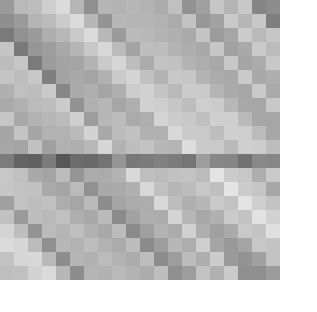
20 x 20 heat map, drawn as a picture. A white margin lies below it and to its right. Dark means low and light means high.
The top middle is the smoothest part. On average the colour sits 70% of the way up the scale. No overall slope runs across the table. Row 12 stands out from the rest. The halves do not mirror each other.
